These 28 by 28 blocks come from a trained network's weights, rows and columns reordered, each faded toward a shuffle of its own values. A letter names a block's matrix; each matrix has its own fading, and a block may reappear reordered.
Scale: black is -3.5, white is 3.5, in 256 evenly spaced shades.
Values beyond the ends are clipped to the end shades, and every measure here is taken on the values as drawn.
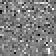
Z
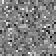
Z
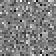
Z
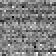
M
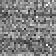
M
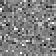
Z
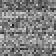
M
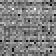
M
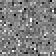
Z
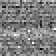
M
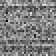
M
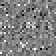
Z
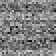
M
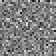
Z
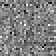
Z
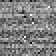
M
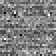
M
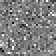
Z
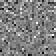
Z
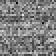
M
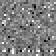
Z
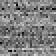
M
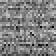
M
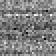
M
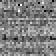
M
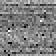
M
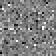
Z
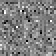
Z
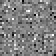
Z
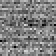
M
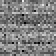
M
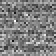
M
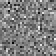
Z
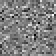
Z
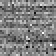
M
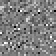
Z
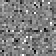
Z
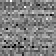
M
